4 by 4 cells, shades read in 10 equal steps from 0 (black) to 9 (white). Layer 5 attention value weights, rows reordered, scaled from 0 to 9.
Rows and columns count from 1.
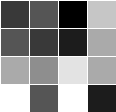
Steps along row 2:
down down up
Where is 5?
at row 3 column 2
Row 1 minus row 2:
-1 1 -1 1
